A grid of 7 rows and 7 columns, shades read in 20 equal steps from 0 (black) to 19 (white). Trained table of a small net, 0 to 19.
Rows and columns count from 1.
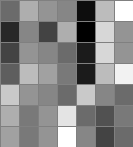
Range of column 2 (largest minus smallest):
5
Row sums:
76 58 63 76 77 73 74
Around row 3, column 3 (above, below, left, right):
5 12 11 8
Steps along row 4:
up down down down up up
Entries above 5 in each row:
6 4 5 6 7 7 6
